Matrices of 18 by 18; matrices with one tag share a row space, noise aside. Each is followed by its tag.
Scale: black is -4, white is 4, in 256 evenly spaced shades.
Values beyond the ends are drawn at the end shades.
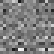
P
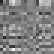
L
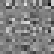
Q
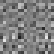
P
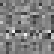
Q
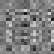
Q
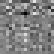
Q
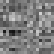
L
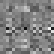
Q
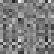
P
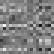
L
